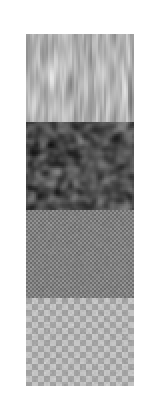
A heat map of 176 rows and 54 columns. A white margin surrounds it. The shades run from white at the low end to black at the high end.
The table splits into 4 rows of 1 panel. Panel 1,1: low, streaked downward. Panel 2,1: high, blotchy. Panel 3,1: middling, checkered. Panel 4,1: low, checkered.
